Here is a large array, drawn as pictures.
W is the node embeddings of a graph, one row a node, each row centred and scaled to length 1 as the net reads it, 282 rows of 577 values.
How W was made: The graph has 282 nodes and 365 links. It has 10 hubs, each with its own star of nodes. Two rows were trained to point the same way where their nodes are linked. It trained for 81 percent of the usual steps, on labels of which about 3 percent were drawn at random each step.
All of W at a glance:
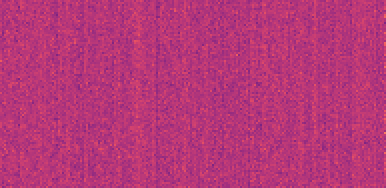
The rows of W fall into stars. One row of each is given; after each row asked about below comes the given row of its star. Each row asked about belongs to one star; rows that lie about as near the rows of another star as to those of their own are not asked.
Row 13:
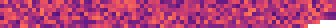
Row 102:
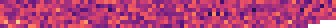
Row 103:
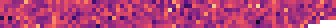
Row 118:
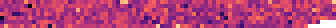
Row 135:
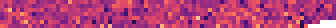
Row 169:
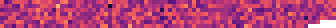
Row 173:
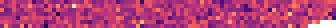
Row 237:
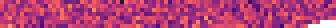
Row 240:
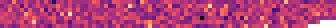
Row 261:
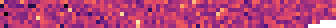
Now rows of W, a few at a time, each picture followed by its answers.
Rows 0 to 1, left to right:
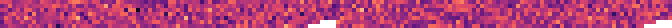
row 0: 135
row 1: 13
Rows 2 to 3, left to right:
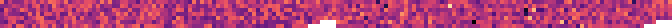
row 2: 118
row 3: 240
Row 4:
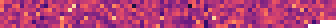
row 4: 103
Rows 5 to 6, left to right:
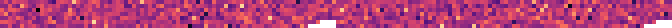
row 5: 240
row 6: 240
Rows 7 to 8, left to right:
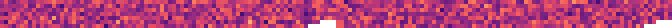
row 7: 261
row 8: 103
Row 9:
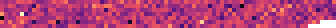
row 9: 237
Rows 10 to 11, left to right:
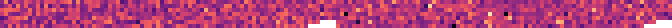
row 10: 240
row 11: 13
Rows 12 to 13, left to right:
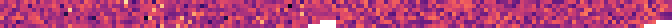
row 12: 118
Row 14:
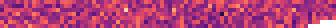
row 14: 261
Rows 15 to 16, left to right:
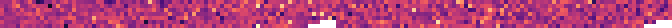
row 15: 102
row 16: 118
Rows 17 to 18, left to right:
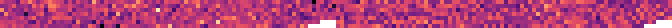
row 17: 237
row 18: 103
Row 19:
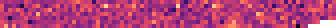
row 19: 103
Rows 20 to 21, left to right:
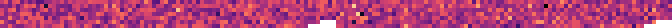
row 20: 102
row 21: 237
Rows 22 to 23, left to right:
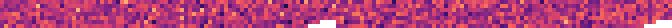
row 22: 118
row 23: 173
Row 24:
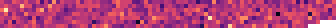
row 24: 240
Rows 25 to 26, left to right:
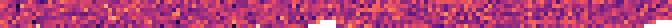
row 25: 103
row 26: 237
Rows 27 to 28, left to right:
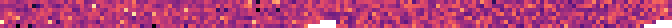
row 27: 13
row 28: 173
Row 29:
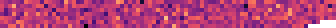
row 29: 173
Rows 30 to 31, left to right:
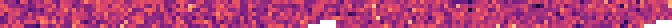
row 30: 261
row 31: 118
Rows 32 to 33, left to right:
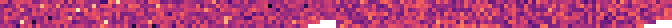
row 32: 13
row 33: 118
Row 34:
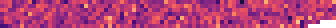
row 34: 135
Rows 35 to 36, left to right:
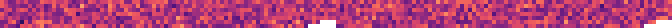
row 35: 261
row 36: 169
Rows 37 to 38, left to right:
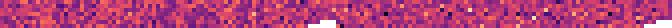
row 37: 261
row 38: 135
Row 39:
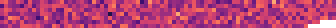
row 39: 13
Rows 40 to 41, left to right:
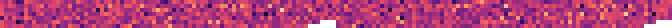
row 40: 237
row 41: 173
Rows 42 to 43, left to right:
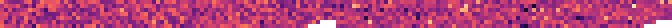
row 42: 237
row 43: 240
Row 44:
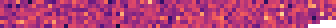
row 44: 102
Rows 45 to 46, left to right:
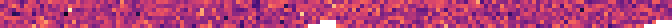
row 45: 118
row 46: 237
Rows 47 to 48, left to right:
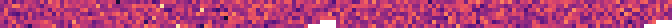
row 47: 118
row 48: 103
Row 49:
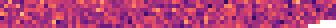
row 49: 237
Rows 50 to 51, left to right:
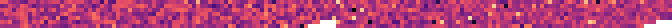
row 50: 135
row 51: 13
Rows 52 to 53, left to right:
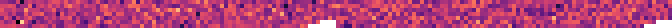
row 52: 237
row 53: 173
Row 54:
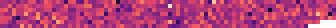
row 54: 173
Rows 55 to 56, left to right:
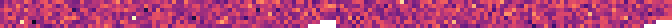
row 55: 13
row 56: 261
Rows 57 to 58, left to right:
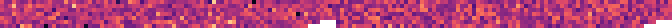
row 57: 173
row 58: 118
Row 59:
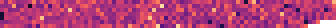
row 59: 118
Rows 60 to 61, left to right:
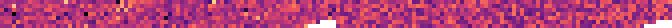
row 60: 173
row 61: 173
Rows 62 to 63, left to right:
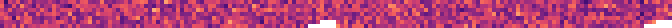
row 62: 103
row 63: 169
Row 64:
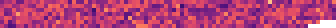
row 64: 173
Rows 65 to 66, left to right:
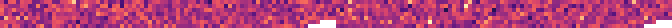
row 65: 103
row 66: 240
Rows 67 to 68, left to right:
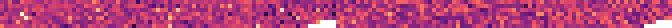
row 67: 237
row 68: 103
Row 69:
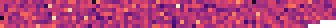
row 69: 103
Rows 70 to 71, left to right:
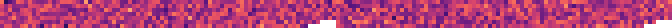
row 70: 102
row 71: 102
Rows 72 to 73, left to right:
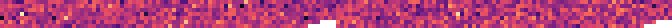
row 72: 237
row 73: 240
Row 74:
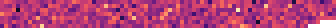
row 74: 103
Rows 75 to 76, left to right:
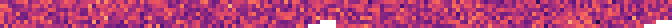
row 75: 261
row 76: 237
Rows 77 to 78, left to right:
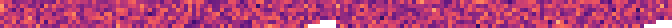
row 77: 135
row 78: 102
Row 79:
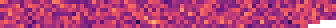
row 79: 13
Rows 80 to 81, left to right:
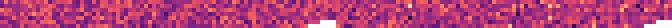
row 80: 13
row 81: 103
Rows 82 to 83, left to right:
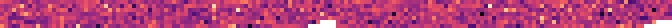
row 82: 103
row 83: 237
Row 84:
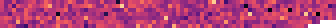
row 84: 173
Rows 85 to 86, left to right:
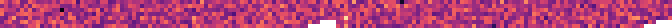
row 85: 102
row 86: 135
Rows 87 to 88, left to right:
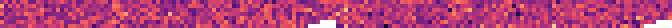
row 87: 102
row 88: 135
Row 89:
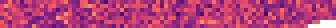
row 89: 237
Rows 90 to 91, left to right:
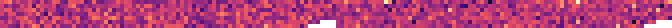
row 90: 135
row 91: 169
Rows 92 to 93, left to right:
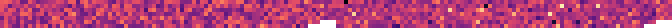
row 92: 103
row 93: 169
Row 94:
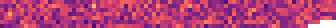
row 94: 13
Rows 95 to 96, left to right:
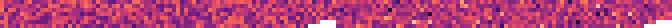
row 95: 103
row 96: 169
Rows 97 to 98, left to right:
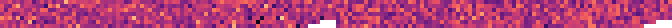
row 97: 103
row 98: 135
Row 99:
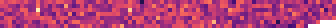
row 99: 169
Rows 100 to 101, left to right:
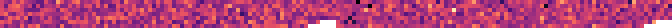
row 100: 240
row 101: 237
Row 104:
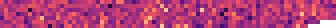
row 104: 118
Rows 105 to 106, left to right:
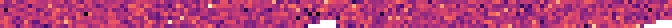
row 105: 173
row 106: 103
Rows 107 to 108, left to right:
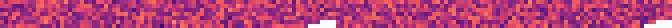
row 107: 169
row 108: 169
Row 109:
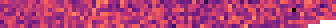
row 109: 118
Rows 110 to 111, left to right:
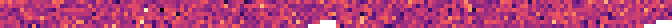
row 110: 169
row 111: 135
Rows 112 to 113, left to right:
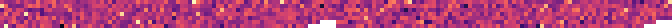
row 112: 261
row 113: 240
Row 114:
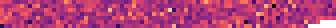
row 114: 103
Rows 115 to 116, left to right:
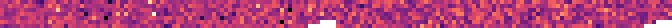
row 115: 102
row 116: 261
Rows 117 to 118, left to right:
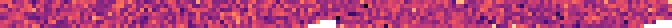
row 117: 135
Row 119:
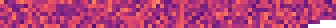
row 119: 261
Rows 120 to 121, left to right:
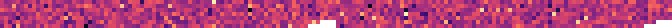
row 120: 173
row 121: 261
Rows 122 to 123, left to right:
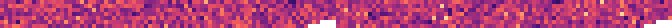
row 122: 237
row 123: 135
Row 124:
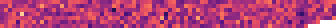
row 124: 135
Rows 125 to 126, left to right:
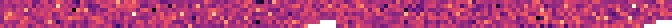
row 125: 13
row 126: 240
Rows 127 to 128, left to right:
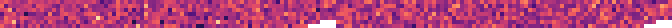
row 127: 135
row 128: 240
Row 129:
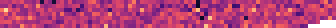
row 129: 240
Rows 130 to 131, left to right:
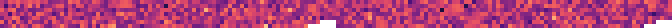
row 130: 240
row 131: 261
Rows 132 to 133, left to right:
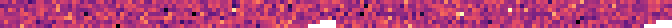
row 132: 102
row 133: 261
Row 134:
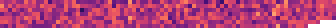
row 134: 173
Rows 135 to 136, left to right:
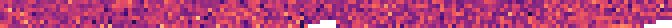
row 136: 102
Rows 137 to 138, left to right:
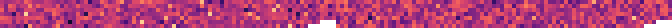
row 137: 173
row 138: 135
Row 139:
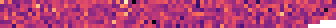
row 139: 118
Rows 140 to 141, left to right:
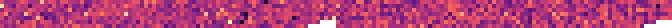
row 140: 261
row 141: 261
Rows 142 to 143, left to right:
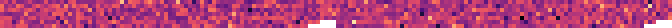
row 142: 173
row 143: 102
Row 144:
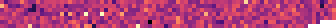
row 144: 261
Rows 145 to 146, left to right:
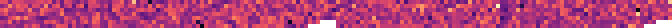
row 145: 240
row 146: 118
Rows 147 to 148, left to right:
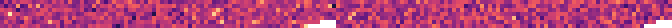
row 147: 13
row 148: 261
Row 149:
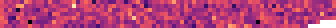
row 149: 103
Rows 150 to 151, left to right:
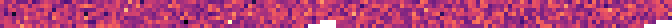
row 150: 173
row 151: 173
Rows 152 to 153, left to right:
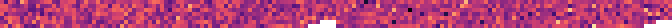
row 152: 261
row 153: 102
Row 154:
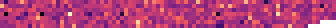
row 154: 261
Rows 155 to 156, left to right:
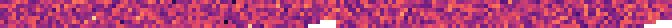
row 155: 169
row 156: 13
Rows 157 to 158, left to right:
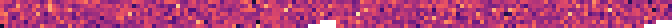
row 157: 103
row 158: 237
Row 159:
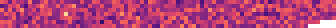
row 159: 13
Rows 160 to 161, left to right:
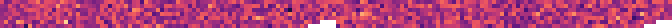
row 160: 173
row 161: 173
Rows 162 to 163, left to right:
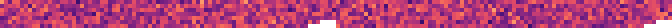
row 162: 102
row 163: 118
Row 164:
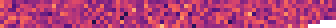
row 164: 135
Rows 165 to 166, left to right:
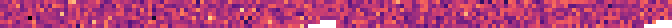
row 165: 240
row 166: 103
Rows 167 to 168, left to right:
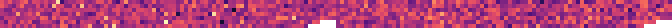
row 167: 169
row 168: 13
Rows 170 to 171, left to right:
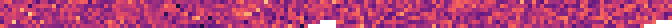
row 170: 135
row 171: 13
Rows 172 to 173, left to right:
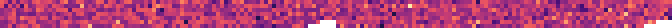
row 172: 169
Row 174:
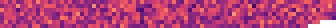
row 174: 13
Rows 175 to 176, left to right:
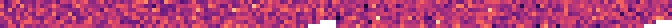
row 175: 102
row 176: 118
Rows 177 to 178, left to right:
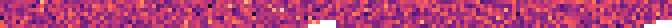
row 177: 237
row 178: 103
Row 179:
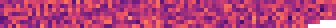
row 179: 118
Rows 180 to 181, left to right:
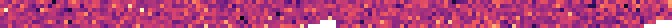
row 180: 240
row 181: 118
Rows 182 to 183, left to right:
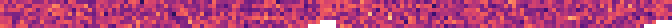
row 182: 173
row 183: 173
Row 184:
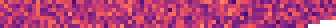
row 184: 261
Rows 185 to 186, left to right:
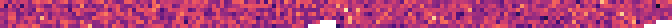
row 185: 169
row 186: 135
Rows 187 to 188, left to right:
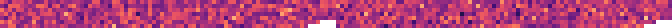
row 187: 240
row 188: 135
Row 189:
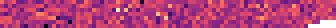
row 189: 173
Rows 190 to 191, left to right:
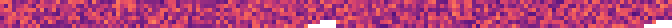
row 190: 135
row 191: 240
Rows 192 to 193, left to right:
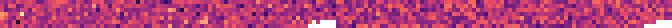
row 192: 237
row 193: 13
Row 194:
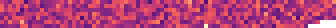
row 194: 240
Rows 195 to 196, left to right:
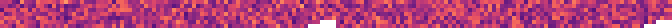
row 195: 261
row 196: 261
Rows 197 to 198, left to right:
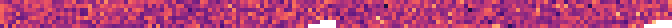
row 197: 173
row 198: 118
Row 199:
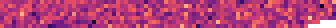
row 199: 135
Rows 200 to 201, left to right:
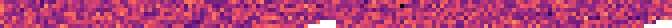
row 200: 240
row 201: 261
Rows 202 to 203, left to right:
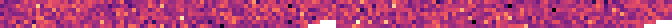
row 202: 118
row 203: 13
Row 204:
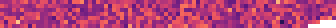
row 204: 169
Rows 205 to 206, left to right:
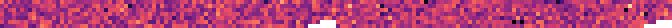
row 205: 261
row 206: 173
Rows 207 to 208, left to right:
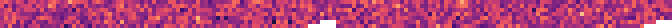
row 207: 135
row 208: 13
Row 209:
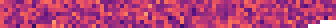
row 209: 103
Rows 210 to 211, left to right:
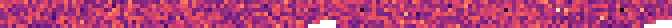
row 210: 169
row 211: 169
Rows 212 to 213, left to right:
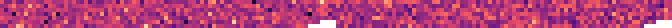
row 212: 173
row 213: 169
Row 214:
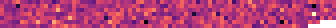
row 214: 102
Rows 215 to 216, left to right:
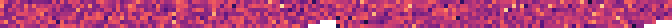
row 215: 102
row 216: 103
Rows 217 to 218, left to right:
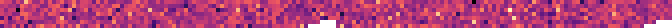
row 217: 103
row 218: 261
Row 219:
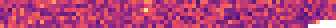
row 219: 169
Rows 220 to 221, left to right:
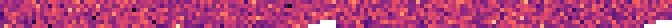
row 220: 118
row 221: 13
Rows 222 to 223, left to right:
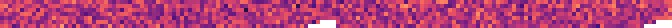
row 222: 103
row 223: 118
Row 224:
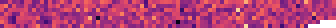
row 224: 103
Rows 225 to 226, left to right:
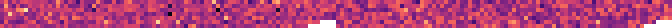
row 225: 13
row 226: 118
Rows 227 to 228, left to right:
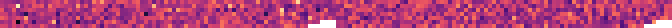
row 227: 237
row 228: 118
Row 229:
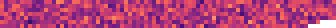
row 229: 103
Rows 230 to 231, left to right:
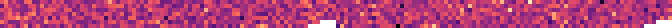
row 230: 13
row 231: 261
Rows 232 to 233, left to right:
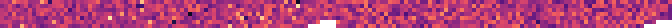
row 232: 240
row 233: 13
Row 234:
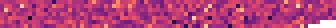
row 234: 240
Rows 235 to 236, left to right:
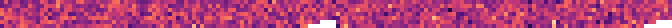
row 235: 13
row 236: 135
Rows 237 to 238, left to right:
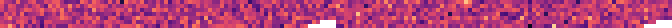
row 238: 135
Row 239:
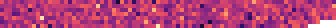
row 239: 118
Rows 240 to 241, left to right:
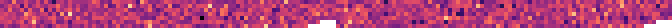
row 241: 135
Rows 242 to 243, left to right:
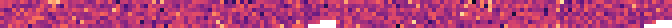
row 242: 169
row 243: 169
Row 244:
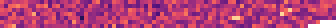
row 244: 240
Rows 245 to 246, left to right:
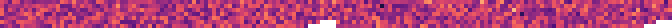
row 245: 102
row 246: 261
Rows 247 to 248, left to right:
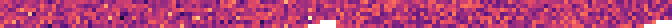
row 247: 135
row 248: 237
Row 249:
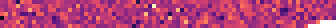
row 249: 237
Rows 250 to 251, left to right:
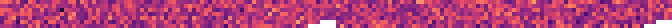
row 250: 135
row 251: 261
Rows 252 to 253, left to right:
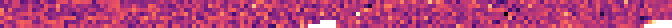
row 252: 102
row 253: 237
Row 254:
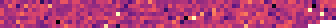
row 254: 102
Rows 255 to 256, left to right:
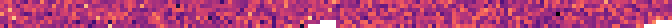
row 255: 135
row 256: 118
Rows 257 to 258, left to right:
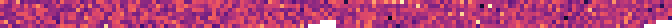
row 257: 102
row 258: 169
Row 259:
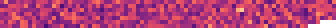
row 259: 240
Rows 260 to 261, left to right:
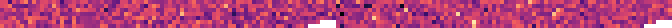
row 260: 169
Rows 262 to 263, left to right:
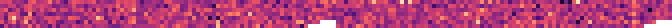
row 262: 135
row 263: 169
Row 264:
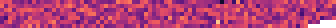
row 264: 135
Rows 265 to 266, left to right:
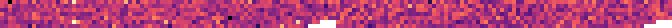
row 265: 169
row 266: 103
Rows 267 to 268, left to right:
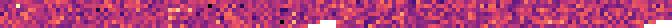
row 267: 237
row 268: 13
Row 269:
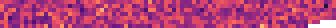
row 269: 103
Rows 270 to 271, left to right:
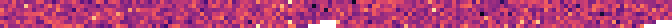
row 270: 102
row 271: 237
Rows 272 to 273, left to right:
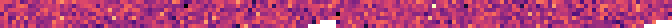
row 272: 103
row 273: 118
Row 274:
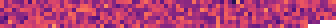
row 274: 118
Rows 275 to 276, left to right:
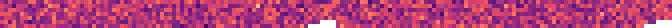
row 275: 103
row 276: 173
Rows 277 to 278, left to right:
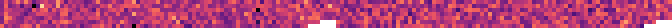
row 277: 13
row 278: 102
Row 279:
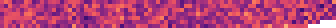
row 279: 135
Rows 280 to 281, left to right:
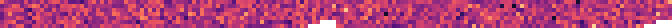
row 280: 118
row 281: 135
